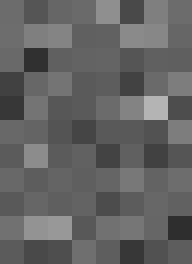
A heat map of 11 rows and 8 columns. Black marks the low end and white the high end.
Odd rows or columns: none. Calmest part: top middle. Roughest part: middle right. Average level on the scale: 40%.
